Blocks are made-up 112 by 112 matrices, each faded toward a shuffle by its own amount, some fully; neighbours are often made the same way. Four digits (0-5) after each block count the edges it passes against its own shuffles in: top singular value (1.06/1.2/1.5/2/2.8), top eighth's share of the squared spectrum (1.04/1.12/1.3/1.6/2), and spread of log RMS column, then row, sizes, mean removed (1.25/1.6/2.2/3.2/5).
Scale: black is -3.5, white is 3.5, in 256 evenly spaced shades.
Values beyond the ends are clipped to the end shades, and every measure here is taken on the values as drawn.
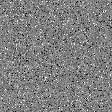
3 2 0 0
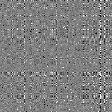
5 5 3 3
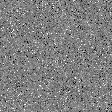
2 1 0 0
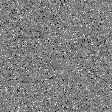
2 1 0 0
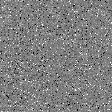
3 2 1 1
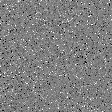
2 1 0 0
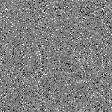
3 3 1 1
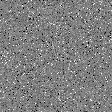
2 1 0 0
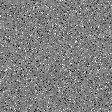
2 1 0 0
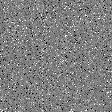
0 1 1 0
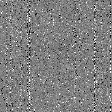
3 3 3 0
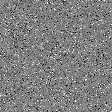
0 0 0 0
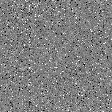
1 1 1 0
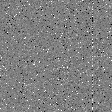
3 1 1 0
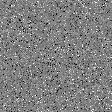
0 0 0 0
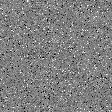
0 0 0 0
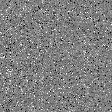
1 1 1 0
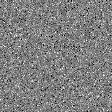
3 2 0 0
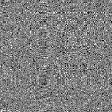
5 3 3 2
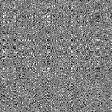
5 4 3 3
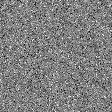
0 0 0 0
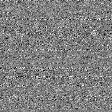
1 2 0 4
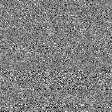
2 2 0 4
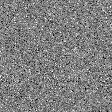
0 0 0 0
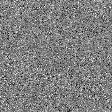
0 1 0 2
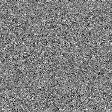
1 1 0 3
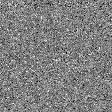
0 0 0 1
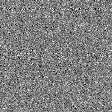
0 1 0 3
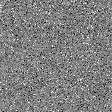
2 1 0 0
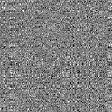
5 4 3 3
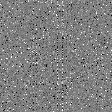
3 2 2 0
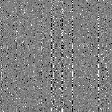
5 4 3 1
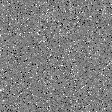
2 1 0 0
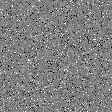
2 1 0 0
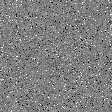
2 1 0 0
